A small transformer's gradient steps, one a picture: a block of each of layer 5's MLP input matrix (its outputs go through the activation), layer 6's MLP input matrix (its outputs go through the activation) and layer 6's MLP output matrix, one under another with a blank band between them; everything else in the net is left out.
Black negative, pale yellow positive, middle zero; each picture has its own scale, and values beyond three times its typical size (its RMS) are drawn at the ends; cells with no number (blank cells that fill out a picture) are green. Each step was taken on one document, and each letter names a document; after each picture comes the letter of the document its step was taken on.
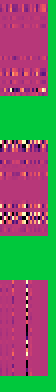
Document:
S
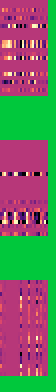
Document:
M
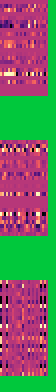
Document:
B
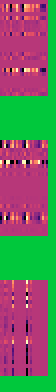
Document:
S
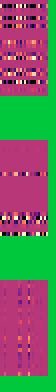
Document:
M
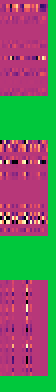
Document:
S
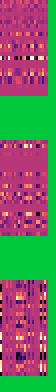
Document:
B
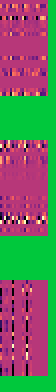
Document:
S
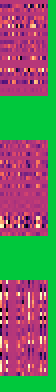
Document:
B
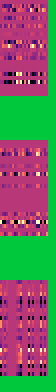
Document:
M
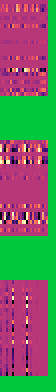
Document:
S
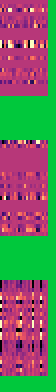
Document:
B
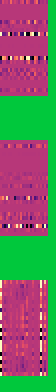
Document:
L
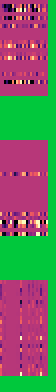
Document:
M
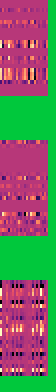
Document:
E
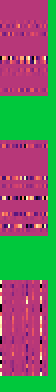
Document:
L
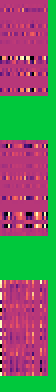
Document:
L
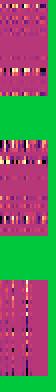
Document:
S
